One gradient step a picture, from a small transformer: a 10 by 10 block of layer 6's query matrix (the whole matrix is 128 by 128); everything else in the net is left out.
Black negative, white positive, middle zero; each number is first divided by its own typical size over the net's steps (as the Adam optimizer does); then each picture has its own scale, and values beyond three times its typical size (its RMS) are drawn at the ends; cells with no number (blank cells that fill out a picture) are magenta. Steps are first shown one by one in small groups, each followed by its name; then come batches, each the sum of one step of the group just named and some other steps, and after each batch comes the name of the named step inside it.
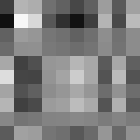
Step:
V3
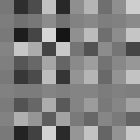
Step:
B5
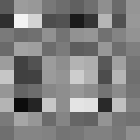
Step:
V3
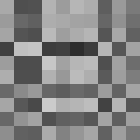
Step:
B5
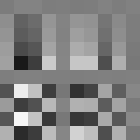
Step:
B5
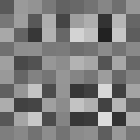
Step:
V3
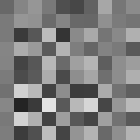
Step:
B5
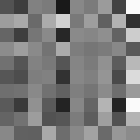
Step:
B5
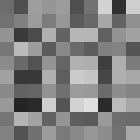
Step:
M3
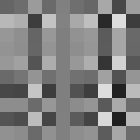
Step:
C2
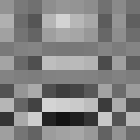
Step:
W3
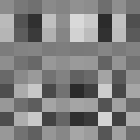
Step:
W3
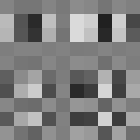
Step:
M3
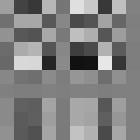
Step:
M3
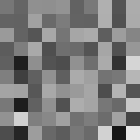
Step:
M3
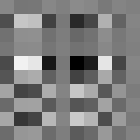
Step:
M3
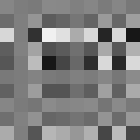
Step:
M3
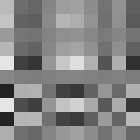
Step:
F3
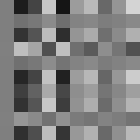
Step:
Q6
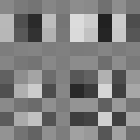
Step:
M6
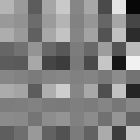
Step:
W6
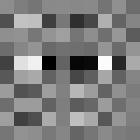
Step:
W6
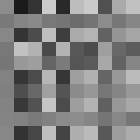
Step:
Q6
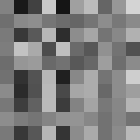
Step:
Q6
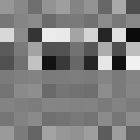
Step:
W6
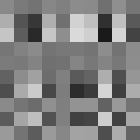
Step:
M6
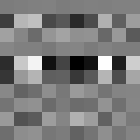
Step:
W6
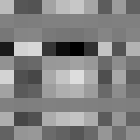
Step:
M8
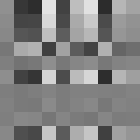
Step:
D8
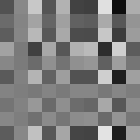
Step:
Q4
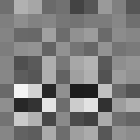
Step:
D8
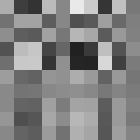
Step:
M8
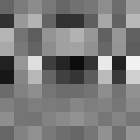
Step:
D8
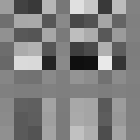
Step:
Q4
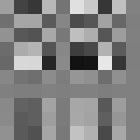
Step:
D8
